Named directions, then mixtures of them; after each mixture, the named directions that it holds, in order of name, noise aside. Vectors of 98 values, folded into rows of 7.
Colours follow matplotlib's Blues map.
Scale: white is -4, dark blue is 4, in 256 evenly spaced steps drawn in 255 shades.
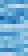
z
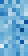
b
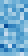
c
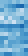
z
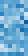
b, c, z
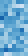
b, c, z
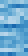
z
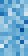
b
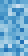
b, c, z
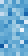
b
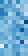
b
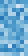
b, c, z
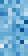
b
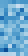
b, c, z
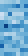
b, c, z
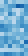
b, c, z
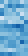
b, z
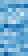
c, z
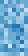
b, c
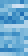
z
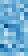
c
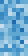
b, c, z
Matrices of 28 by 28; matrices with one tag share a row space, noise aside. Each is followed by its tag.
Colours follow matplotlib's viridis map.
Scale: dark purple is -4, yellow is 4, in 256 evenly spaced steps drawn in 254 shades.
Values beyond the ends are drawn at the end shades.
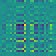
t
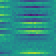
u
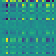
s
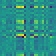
t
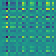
s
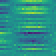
u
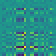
t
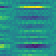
u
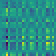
s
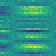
u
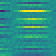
u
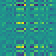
t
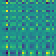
s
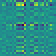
t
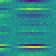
u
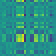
t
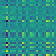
s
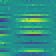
u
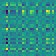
s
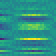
u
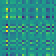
s
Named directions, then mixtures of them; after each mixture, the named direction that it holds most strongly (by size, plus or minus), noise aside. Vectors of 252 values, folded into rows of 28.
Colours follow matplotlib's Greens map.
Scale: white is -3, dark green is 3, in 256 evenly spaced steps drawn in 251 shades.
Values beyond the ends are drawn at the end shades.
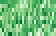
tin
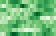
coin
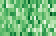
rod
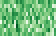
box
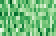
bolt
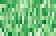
tin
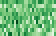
box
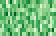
bolt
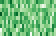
bolt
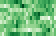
coin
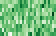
tin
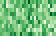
rod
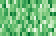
rod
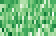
tin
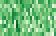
box
